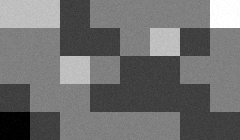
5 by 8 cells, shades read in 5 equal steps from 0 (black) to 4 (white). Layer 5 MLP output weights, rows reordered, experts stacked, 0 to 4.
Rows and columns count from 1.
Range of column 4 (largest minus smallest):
1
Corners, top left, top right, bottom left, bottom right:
3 4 0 1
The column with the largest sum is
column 8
